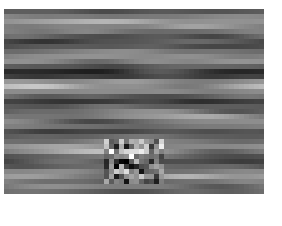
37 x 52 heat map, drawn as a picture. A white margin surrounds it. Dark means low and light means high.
Stripes running across repeat 6 times from top to bottom. Streaks run across, left to right. An odd patch, rougher than its surroundings, sits in the bottom middle. The bottom middle is the roughest part. No overall slope runs across the table.
